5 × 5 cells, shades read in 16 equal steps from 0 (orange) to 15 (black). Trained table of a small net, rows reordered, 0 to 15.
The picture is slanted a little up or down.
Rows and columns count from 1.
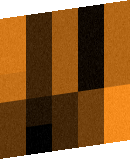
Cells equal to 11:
5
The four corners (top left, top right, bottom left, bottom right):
2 4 9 0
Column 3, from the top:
5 5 5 11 11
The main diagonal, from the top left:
2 11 5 8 0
